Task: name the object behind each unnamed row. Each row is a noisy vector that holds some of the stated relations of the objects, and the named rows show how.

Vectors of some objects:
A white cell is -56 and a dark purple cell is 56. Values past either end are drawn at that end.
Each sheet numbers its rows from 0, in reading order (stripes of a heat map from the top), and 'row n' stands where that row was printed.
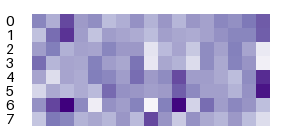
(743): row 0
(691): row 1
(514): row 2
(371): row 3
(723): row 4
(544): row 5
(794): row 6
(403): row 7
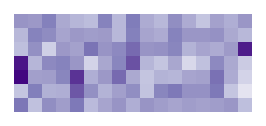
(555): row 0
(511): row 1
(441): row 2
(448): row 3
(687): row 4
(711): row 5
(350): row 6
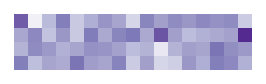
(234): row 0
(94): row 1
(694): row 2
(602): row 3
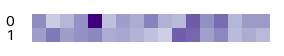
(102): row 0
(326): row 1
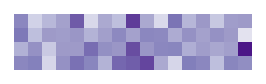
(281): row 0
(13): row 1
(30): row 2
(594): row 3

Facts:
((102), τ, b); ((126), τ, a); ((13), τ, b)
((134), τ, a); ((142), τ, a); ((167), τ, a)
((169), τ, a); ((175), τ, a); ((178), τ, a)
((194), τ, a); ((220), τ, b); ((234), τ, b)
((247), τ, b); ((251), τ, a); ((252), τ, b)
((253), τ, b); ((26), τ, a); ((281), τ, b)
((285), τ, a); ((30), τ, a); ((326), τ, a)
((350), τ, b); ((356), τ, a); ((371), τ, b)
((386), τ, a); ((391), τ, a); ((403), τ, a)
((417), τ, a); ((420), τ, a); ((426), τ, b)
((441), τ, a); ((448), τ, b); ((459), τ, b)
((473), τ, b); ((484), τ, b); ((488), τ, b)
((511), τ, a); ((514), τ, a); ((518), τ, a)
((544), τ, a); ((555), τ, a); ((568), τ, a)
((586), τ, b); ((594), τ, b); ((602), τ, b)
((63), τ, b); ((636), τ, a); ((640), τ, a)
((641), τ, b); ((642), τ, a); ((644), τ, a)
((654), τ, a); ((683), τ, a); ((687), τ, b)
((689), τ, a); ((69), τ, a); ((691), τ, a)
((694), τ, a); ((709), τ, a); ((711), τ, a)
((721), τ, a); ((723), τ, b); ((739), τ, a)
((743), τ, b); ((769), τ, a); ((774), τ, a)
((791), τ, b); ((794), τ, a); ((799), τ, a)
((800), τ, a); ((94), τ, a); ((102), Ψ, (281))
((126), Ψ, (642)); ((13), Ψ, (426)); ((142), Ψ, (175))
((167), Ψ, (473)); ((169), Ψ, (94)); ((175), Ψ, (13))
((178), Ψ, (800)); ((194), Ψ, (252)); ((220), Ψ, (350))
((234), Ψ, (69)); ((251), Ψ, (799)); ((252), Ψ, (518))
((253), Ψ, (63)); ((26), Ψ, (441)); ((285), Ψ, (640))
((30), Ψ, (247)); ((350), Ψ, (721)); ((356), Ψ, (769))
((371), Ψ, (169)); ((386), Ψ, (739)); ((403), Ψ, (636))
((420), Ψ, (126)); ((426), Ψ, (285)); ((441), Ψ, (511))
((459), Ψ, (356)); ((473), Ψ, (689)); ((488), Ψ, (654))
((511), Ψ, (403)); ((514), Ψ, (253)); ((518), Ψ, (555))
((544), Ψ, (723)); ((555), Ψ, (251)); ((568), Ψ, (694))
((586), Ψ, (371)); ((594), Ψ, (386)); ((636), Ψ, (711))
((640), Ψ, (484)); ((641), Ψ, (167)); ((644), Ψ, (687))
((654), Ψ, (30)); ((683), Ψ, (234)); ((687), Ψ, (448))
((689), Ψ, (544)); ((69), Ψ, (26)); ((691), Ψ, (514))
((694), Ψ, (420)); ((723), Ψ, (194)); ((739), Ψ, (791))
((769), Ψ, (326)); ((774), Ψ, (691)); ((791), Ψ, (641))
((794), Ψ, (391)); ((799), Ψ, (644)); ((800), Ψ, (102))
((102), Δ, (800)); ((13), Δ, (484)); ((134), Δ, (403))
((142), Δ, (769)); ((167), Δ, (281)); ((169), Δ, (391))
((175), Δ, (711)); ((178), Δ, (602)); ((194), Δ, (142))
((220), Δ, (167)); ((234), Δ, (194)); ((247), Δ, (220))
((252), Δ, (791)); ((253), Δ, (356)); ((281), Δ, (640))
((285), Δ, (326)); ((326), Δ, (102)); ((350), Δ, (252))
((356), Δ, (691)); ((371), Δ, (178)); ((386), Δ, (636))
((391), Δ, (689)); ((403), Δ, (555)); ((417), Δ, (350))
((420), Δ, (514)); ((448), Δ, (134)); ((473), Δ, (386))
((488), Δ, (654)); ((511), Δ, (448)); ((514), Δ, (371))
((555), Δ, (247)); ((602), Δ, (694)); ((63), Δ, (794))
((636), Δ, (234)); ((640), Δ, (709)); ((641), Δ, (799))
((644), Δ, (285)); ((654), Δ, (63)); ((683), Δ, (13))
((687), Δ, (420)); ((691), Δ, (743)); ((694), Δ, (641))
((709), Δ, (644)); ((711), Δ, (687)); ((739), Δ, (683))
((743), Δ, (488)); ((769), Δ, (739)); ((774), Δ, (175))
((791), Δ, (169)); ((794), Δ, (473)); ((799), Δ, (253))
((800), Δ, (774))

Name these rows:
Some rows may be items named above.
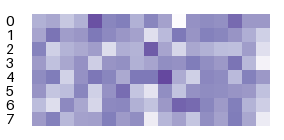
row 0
(178)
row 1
(175)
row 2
(247)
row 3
(769)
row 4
(594)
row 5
(683)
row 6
(194)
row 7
(514)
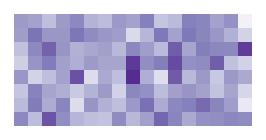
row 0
(791)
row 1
(175)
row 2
(654)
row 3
(636)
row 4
(281)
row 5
(167)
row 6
(386)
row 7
(63)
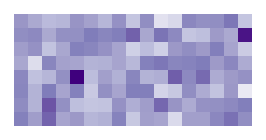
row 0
(641)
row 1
(251)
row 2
(420)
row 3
(473)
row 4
(102)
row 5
(220)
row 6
(63)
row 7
(253)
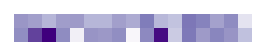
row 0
(791)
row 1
(794)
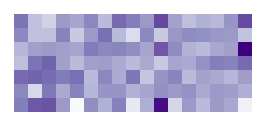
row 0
(484)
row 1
(683)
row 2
(518)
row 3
(356)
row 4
(644)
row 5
(252)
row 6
(391)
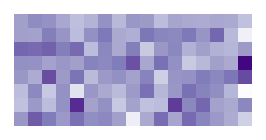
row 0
(134)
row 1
(142)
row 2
(644)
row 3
(251)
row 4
(488)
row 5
(739)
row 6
(800)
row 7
(774)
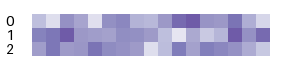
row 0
(194)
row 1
(799)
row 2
(175)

